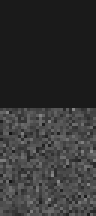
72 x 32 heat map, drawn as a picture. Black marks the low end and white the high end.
The table splits into 2 rows of 1 panel. Panel 1,1: very low, flat. Panel 2,1: low, fine-grained.
